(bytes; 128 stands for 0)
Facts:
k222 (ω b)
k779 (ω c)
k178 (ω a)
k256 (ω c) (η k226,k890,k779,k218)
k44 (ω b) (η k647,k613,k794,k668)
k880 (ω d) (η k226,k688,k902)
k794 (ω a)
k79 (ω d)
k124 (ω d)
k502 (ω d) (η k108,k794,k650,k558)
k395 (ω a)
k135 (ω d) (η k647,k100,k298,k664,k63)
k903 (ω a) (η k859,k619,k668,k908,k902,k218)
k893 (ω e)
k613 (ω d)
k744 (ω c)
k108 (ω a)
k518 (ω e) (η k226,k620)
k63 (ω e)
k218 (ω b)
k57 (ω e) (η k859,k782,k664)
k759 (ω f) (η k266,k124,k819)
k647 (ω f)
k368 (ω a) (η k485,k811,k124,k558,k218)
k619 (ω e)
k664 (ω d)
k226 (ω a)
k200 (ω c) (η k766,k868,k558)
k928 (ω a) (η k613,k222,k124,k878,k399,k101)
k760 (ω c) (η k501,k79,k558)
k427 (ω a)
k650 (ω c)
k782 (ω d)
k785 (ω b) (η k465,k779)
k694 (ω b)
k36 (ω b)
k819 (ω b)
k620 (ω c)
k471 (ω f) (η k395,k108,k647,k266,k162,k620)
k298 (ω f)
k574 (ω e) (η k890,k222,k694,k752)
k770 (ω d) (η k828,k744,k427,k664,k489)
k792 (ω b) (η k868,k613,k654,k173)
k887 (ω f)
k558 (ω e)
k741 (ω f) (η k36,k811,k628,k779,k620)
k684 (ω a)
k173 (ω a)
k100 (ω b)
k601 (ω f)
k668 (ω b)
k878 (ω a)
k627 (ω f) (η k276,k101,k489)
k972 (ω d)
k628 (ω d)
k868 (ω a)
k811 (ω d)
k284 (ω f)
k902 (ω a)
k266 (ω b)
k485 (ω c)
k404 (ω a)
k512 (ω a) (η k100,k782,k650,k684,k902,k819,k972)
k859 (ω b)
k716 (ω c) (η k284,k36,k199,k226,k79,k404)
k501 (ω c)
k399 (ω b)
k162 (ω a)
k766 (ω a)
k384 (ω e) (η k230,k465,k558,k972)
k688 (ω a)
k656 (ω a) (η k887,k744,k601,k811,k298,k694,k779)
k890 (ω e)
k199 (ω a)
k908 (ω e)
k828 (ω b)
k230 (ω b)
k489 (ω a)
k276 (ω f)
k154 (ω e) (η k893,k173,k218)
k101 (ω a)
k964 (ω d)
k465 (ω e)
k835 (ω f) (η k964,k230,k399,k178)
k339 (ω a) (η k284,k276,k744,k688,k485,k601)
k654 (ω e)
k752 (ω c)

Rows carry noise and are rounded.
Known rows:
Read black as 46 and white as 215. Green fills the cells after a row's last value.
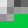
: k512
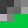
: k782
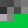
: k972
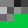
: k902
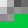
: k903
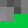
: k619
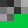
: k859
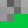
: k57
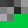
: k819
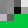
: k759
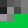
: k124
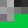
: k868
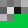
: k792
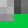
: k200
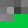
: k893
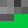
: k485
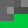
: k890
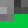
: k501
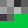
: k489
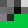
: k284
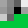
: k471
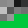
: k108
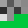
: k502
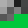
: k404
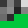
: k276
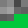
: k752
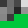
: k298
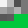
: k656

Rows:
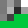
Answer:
k627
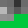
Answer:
k650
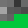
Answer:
k620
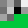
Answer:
k835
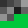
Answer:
k218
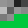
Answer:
k684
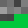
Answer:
k744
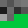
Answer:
k79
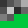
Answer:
k222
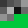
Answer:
k230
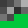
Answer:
k694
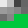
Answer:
k368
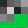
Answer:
k399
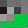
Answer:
k964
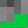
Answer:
k63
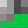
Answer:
k760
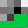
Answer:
k741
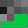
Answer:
k811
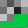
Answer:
k44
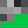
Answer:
k101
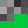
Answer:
k688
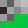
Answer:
k770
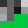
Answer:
k647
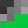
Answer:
k664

